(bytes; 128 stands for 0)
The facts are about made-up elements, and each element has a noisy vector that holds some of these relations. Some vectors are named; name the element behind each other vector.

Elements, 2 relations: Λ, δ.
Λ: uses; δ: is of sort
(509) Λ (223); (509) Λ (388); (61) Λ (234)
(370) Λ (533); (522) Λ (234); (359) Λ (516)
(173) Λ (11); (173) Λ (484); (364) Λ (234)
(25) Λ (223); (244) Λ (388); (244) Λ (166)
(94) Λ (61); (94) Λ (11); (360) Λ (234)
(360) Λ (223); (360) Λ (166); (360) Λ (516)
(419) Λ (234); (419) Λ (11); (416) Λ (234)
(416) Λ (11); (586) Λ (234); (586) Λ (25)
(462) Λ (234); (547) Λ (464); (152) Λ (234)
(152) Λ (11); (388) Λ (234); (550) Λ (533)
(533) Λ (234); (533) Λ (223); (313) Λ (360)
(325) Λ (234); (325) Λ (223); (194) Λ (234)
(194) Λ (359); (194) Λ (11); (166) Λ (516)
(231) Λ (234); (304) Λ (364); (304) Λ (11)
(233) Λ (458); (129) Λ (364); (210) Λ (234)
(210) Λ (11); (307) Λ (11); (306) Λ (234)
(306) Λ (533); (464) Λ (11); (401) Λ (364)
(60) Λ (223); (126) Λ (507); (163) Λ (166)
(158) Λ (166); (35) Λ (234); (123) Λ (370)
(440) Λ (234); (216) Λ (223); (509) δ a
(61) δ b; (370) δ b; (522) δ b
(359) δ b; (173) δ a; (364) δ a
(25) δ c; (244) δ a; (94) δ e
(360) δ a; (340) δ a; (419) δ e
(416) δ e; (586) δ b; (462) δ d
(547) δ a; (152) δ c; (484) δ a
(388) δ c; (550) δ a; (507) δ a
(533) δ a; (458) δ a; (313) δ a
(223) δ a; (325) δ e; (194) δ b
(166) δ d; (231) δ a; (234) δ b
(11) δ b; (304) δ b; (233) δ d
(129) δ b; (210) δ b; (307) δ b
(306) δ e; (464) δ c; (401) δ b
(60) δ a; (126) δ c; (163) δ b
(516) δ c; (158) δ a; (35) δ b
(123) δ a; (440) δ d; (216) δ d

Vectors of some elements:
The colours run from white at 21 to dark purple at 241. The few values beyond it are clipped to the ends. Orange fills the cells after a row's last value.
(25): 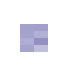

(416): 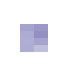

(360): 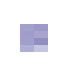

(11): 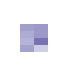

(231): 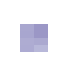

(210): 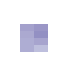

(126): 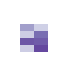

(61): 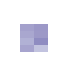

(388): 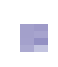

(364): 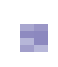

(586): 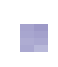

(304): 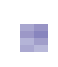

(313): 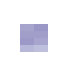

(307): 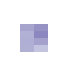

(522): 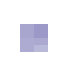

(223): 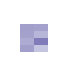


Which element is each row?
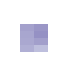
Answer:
(194)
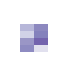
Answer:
(484)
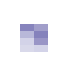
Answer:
(547)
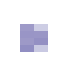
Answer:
(370)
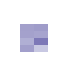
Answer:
(234)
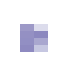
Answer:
(123)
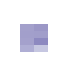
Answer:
(359)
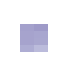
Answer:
(509)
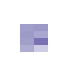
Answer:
(516)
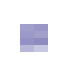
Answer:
(166)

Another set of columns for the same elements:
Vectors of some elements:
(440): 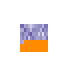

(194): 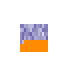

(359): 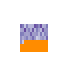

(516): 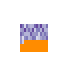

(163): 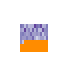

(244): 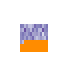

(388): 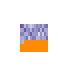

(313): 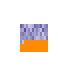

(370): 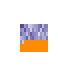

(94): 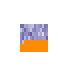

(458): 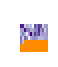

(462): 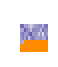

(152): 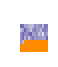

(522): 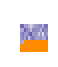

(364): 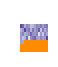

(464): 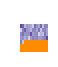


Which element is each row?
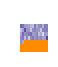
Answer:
(304)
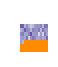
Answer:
(61)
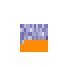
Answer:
(173)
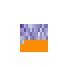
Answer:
(533)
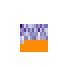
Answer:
(223)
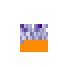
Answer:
(507)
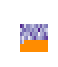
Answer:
(11)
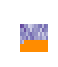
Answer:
(550)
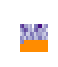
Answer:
(126)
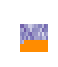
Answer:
(306)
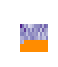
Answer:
(25)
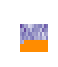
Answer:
(509)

